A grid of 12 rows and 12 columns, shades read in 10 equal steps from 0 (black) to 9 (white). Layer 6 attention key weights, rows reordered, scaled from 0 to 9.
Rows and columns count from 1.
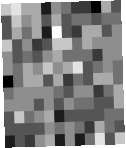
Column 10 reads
0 3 6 5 2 4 6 2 3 3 6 8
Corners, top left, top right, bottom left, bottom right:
7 3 1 7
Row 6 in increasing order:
3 4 4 4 5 5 5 5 6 6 7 8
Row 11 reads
3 3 3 3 5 4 5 4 2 6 4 3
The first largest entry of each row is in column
2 2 6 1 6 8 3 12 12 2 10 10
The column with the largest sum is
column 2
